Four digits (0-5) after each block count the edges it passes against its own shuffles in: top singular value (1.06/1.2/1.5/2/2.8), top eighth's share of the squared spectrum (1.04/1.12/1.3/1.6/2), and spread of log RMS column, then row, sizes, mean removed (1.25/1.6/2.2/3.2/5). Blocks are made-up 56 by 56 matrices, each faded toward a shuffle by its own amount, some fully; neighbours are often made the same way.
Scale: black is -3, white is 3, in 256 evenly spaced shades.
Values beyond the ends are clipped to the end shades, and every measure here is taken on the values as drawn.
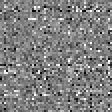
1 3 3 3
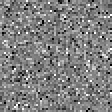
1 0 0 0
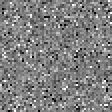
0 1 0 1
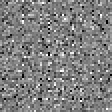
1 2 2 2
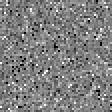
0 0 0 0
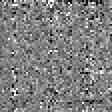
1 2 3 3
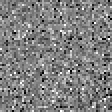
1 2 2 2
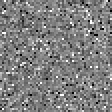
0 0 0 0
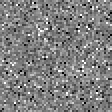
0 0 0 0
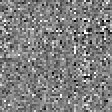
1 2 2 2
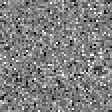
0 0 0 0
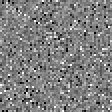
0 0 0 0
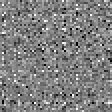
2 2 2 2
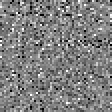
1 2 2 2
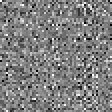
4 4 2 2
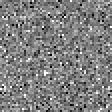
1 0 0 0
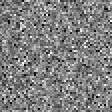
0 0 0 0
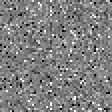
2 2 1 0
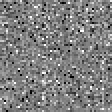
2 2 1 0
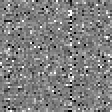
3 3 2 0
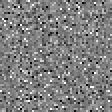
2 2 0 1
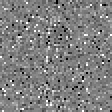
2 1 0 0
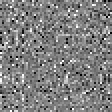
3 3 2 1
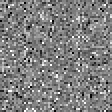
3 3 1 0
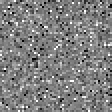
1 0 0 0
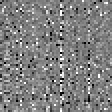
3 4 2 1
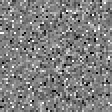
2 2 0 0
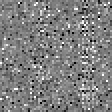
3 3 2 0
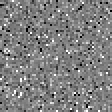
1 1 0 0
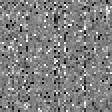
3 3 2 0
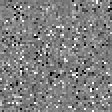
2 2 1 1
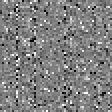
3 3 2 0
